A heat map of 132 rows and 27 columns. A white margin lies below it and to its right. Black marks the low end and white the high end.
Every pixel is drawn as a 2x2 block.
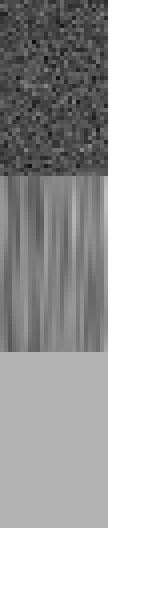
The table splits into 3 rows of 1 panel. Panel 1,1: low, fine-grained. Panel 2,1: middling, streaked downward. Panel 3,1: high, flat.
